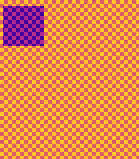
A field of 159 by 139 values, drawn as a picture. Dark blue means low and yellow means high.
On average the colour sits 70% of the way up the scale. The top left is the ninth with the lowest average. Neither half mirrors the other. In the top left lies a patch that is lower than the rest.
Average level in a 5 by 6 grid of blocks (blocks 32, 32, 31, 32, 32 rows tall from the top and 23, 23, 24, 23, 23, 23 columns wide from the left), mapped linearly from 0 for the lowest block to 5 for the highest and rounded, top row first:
0 0 5 5 5 5 | 2 2 5 5 5 5 | 5 5 5 5 5 5 | 5 5 5 5 5 5 | 5 5 5 5 5 5
